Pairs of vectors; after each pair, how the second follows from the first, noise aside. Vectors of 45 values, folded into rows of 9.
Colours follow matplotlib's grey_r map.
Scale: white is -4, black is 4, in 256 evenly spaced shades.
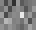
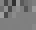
partly zeroed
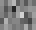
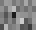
wrapped around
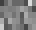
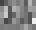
wrapped around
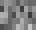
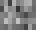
wrapped around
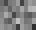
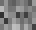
wrapped around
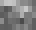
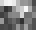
scaled up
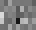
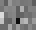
copied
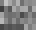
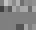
partly zeroed
